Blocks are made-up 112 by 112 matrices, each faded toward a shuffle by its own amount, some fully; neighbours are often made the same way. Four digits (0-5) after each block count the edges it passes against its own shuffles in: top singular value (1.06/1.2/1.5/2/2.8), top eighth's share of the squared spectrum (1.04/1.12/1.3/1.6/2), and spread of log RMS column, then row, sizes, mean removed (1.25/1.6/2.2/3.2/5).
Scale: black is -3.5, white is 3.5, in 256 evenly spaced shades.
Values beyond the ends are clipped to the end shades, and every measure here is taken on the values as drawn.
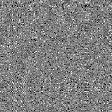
4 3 2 2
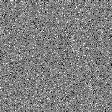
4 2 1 1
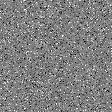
3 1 0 0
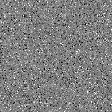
4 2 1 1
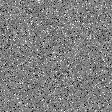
2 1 0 0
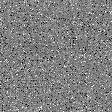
3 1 0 0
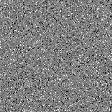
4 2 0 1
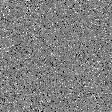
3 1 0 0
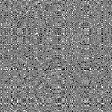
5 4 3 3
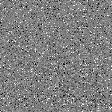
3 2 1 1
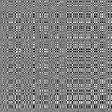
5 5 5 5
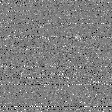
3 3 0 3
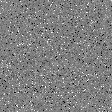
1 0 0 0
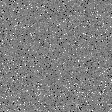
0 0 0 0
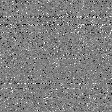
2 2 0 3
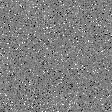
0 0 0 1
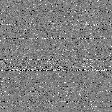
2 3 0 3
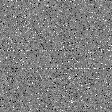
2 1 0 2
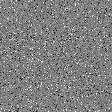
0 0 0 0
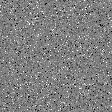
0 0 0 0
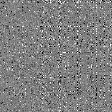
2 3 3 3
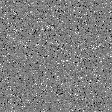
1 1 1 1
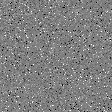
0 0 0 0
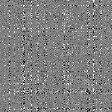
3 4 4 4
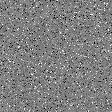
1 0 0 0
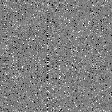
4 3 2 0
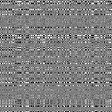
5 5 3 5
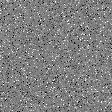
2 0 0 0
